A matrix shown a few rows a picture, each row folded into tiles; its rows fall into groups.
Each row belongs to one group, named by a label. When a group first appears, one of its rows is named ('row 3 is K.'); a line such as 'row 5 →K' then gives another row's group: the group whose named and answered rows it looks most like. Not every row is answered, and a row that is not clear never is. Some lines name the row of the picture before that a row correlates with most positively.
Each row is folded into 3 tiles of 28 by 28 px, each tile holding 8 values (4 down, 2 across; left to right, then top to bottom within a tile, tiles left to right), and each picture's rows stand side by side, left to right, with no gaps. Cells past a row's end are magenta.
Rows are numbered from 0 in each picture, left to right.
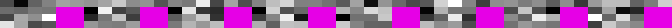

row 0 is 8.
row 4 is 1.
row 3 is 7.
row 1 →7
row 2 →7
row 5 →7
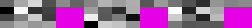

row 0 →7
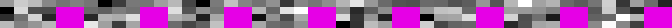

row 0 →7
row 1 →8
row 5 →1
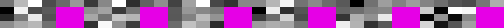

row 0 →7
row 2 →7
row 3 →7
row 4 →8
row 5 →1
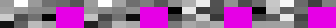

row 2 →7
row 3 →7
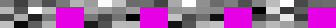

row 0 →1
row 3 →7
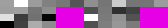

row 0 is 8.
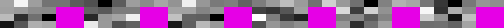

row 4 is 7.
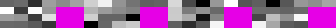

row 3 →8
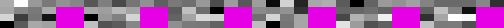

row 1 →1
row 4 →8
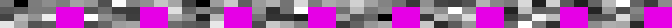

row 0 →8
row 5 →1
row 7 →7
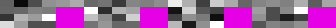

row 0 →8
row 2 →7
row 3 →1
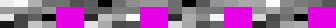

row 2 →8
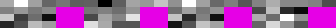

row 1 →8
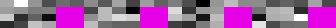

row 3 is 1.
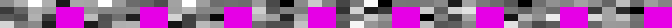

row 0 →7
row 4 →7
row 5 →1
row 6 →8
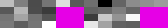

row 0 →7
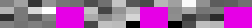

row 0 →1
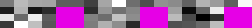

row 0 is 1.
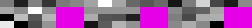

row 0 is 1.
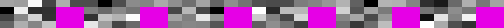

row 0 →7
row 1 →8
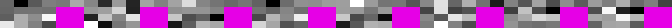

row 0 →8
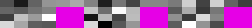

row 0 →8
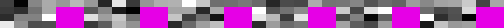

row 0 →8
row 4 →1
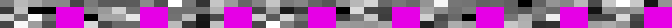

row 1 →1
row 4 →7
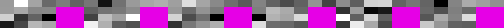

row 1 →8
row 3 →1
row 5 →8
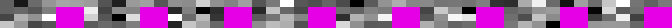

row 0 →8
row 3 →7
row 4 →8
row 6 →7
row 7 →7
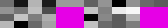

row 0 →1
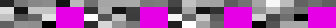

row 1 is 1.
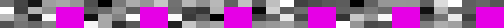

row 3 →7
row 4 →8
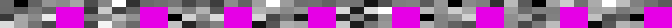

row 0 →8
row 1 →7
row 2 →1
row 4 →1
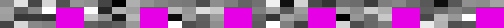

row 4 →1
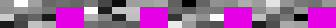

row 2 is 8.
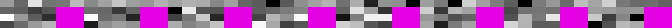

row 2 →7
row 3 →8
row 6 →8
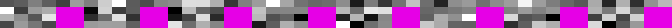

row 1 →7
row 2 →7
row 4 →1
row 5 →8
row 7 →1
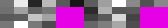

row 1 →7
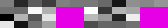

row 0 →1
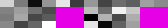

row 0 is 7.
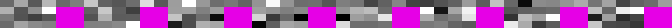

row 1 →7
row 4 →1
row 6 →8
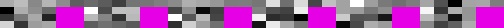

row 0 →7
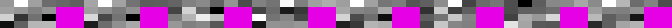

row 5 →7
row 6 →8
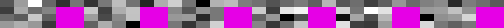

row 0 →7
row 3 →1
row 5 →1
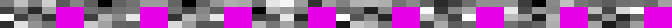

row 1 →8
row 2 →8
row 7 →1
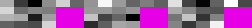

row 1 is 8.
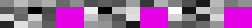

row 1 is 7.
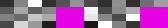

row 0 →7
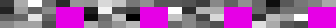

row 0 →7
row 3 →8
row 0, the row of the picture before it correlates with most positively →0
